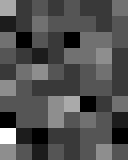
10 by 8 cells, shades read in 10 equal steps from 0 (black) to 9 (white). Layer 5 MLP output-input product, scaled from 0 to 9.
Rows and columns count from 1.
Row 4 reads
3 2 1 2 4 4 5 2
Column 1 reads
6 1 4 3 2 5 3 0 9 5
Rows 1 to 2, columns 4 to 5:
2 3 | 3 3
